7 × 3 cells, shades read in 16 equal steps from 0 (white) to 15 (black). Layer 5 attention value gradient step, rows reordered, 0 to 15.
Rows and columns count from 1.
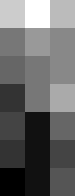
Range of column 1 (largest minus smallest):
12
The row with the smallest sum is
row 1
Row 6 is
12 14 11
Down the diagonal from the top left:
3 6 7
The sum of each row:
7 21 24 25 34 37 39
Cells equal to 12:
2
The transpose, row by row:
3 8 9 12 11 12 15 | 0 6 8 8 14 14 14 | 4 7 7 5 9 11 10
